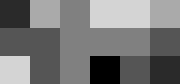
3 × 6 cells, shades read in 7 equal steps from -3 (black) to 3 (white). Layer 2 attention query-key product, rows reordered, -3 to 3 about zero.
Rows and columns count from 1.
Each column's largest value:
2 1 0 2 2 1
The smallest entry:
-3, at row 3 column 4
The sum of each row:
4 -3 -5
